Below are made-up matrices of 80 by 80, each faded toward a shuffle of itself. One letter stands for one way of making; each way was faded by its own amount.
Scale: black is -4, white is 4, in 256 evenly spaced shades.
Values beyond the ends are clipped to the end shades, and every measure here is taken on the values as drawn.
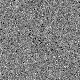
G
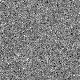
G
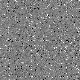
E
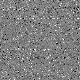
E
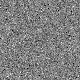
G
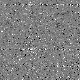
E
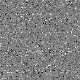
E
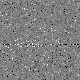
E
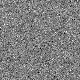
G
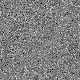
G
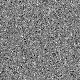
G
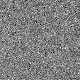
G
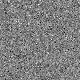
G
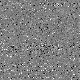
E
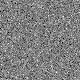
G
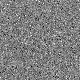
G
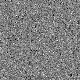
G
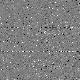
E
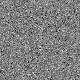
G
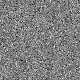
G
